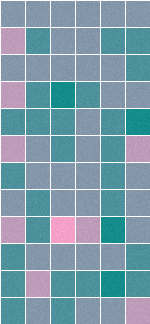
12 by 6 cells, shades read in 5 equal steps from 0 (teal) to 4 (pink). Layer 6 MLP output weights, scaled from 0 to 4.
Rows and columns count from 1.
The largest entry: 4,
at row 9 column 3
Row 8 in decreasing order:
2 2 2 2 1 1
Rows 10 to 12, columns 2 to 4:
2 2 2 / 3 1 1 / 2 1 2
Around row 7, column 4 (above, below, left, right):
2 2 2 1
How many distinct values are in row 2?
3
